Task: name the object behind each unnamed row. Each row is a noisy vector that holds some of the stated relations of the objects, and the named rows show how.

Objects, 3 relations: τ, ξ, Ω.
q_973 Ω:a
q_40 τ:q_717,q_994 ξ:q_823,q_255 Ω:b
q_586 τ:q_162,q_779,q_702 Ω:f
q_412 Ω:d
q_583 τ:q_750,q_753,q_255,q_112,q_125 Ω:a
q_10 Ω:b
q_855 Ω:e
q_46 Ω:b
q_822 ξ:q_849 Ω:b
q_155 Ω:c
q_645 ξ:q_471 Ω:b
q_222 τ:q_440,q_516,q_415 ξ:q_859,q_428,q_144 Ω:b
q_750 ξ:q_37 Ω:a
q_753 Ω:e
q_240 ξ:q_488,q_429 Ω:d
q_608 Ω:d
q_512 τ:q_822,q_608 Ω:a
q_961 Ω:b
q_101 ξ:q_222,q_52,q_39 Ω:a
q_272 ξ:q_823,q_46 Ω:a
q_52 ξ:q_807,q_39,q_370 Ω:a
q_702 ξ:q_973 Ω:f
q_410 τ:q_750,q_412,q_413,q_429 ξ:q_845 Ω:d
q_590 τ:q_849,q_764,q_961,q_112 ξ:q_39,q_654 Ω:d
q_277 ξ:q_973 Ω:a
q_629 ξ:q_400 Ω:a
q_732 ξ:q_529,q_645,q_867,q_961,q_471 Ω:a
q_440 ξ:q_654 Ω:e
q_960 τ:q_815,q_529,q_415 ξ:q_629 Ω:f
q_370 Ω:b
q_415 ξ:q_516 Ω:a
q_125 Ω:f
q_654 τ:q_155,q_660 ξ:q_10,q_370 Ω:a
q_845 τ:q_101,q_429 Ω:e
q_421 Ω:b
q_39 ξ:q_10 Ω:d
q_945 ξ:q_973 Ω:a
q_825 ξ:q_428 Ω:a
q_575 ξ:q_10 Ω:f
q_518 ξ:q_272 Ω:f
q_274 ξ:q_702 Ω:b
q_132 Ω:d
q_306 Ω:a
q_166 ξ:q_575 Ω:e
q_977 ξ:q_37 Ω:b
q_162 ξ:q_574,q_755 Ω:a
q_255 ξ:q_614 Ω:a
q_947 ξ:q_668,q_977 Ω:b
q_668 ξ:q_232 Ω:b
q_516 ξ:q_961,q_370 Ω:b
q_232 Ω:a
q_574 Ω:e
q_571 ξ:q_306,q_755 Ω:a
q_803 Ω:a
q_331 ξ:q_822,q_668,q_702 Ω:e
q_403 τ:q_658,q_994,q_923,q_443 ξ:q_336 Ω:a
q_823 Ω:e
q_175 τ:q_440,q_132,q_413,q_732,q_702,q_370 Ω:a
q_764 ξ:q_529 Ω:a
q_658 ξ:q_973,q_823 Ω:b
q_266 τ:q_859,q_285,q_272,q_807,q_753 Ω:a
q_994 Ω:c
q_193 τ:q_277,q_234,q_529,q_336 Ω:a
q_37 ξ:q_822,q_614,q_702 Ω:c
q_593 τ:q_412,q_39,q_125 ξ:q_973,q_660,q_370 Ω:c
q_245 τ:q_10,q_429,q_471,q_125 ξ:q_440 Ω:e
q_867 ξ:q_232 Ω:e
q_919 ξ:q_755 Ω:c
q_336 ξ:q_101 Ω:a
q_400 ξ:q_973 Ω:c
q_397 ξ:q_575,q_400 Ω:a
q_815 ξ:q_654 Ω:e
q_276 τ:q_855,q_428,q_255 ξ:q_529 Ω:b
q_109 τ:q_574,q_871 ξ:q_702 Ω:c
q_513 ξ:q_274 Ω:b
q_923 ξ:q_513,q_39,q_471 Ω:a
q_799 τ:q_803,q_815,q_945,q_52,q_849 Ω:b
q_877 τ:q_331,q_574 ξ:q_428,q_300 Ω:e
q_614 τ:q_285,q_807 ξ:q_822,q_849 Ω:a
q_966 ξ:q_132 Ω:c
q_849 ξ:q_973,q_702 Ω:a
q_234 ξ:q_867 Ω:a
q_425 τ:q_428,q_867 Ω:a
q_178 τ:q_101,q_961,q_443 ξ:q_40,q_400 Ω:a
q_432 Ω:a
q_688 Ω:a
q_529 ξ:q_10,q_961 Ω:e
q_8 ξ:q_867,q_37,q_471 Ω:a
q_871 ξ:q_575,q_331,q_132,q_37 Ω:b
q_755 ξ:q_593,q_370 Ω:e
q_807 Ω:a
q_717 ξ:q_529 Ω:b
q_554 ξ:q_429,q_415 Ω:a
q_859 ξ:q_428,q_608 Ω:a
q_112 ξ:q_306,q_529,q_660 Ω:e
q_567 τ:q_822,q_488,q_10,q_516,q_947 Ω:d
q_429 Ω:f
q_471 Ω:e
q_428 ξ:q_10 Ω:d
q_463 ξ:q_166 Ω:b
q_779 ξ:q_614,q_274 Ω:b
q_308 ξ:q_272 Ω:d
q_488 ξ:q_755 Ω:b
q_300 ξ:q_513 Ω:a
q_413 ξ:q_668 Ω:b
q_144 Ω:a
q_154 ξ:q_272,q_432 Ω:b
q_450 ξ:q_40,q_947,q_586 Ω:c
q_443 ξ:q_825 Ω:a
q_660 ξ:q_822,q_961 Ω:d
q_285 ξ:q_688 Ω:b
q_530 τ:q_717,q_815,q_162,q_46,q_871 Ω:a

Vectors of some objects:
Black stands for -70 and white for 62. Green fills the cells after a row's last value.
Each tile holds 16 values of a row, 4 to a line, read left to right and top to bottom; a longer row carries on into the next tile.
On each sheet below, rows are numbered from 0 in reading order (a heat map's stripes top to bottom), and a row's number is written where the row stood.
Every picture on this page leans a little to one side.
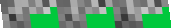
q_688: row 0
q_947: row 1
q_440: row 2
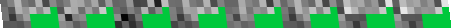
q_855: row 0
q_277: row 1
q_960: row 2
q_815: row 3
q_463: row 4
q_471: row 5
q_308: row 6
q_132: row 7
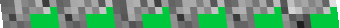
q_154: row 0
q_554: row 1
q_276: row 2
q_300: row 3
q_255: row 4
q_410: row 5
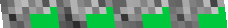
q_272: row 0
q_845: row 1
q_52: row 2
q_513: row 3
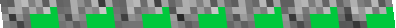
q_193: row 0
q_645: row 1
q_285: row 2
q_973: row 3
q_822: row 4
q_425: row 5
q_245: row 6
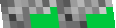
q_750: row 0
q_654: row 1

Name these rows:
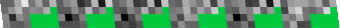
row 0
q_266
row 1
q_518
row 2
q_586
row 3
q_516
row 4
q_575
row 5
q_593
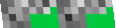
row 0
q_764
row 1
q_807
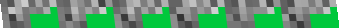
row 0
q_614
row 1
q_10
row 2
q_583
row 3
q_403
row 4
q_871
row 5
q_530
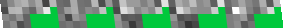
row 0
q_994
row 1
q_274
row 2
q_412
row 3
q_590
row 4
q_37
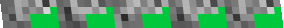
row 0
q_961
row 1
q_877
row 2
q_859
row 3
q_753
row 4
q_658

